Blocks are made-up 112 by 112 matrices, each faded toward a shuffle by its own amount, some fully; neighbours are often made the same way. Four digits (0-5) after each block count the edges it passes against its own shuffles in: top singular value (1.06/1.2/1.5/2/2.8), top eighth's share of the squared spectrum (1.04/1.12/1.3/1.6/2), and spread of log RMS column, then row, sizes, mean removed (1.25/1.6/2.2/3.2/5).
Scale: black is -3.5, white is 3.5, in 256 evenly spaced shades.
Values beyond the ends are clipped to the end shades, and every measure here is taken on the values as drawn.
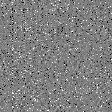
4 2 1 0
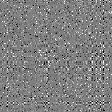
5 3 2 2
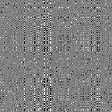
5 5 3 3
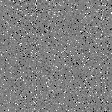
3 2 1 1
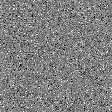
3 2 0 0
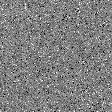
0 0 0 0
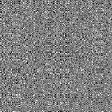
5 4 3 3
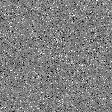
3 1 0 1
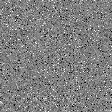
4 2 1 1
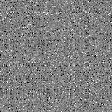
4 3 1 2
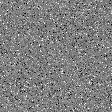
1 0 0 0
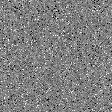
3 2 0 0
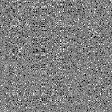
4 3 2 2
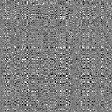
5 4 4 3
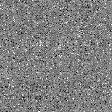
4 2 1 1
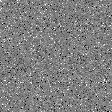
3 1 0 0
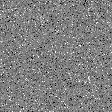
3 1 0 0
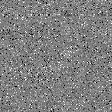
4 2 0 1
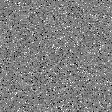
3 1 0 0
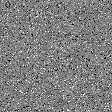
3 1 0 0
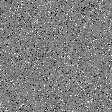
0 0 0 0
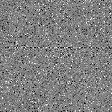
4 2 1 1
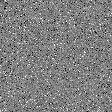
0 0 0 0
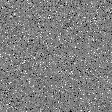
0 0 0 0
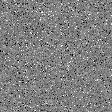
1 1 1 1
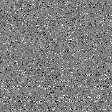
1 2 0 2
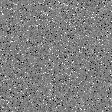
0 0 0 0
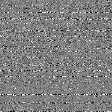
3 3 0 4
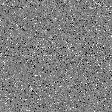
1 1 0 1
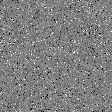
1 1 0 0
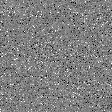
0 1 0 1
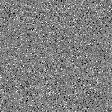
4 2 1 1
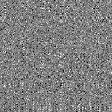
4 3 2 2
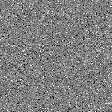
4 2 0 1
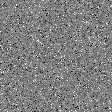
0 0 0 0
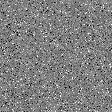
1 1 0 0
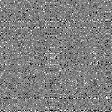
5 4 2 3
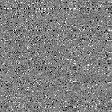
4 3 1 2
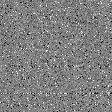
3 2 0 1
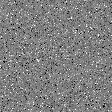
0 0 0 0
